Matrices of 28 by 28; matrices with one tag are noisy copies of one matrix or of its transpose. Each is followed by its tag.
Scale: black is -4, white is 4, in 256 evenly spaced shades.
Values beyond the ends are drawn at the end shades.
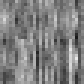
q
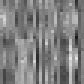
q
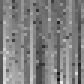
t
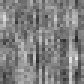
q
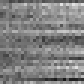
t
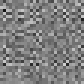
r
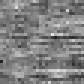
q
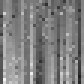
t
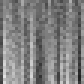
t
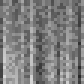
t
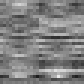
q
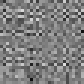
r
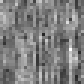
q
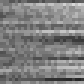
t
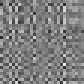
r
